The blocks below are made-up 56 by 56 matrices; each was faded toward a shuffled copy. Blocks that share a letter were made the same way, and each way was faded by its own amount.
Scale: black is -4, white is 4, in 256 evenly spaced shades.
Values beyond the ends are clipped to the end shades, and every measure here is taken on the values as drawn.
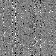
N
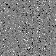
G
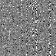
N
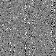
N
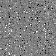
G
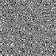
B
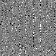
N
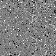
G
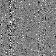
N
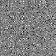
B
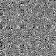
B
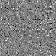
B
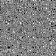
B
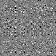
B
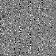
N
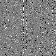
N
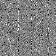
N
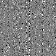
N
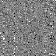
B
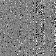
N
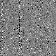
N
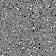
G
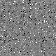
G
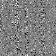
N
